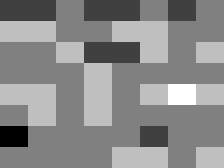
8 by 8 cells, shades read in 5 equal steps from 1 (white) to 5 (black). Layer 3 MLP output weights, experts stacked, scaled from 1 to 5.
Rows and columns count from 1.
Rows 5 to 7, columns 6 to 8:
2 1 2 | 3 3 3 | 4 3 3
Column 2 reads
4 2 3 3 2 2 3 3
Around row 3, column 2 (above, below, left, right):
2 3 3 2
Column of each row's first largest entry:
1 3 4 1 3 1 1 1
